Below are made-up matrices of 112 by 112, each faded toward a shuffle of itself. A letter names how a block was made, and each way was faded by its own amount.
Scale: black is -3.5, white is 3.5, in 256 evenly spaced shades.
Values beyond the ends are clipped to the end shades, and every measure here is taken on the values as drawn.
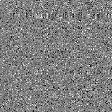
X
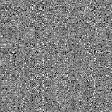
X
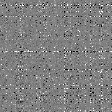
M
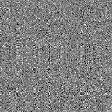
X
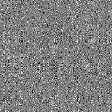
X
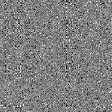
X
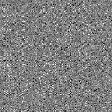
X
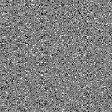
X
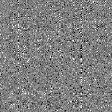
X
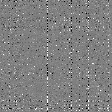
M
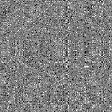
X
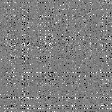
M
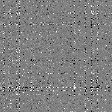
M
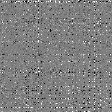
M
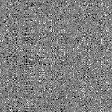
X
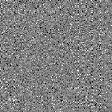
X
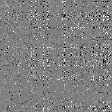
M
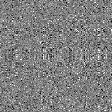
X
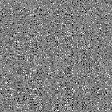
X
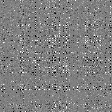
M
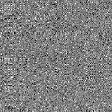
X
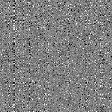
X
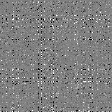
M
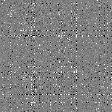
M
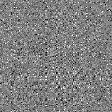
X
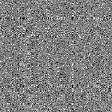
X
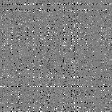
M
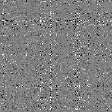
M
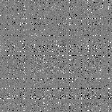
M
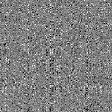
X
